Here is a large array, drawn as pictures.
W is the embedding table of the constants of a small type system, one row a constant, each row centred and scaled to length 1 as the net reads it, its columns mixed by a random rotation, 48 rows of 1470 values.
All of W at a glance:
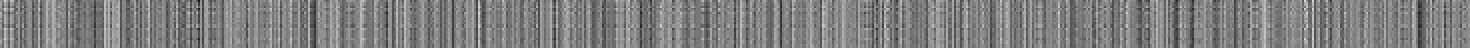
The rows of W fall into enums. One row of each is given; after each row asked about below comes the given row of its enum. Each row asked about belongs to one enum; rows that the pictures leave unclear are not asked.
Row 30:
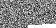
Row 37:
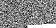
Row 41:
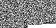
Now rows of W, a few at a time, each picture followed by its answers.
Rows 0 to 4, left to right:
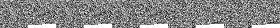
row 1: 30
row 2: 30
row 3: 41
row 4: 41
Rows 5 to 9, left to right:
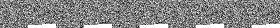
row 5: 30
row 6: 41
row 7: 37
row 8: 30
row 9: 30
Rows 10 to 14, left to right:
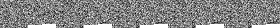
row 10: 30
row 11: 37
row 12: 41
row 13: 41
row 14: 41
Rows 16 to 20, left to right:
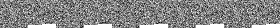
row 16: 30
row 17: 41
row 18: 37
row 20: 30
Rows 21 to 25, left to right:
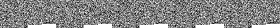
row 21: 41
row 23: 37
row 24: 37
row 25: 41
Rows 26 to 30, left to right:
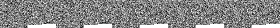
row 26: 37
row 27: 41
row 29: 30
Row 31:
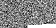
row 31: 37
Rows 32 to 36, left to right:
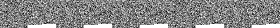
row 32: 37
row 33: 30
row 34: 30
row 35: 37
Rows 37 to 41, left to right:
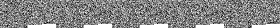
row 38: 30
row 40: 30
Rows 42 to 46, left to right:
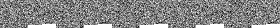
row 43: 41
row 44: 37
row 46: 37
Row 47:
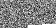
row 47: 30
